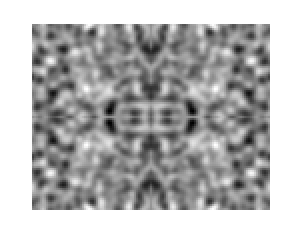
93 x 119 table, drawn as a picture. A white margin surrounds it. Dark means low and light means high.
Seam: none. Histogram: bell-shaped. Grain: blotchy. Mirror symmetry: left to right and top to bottom.
